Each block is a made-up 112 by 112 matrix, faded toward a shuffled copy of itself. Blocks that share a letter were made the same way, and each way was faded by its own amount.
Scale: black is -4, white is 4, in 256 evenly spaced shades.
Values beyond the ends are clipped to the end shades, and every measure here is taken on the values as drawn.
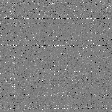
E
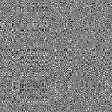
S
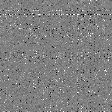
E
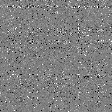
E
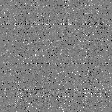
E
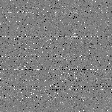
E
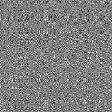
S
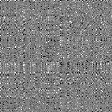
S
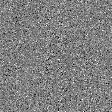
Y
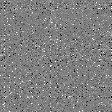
E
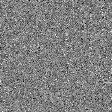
Y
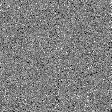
Y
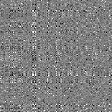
S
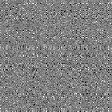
S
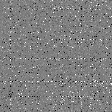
E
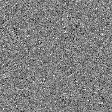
Y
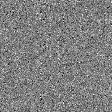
Y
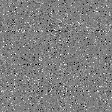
E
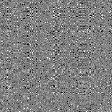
S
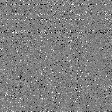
E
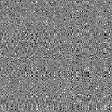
S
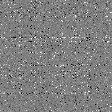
E
